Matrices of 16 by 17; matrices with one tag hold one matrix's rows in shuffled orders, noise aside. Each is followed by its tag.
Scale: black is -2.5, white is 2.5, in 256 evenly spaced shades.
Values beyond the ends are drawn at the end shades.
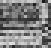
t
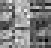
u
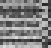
t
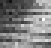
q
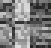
u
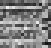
t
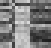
u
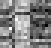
u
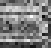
t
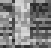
u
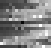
q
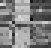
u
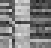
u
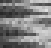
q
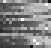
q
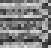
t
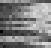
q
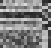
t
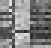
u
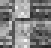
u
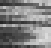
q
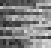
q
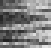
q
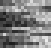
q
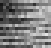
q
